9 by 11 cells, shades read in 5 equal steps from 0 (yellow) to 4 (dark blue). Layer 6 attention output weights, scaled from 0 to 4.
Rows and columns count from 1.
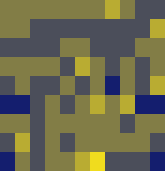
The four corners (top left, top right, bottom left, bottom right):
2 3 4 4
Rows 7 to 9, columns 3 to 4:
3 2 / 3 2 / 3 2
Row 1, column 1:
2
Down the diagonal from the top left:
2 2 3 2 2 2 2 2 3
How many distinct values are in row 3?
2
